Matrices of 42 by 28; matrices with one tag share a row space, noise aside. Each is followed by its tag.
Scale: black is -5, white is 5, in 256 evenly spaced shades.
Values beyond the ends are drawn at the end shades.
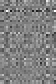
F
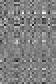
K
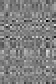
F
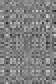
F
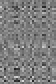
K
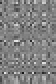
K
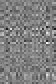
F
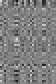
K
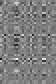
K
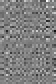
F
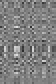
K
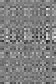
F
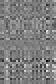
F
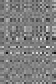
F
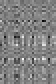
K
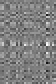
F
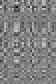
K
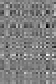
F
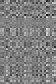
F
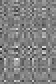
K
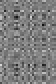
K
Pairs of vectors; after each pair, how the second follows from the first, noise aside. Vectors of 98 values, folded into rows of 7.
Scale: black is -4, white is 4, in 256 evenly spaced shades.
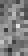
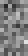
shuffled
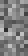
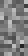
shuffled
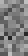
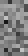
shuffled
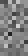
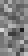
shuffled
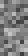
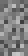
shuffled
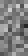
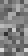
shuffled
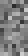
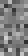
wrapped around
